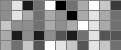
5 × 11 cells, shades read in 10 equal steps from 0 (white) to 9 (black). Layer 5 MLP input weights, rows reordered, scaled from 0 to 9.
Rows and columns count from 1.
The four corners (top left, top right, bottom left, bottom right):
4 7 3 5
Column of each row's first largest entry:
6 7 4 2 4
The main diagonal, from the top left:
4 1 4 8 0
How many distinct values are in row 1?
9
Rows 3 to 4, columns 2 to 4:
4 4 5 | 8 4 8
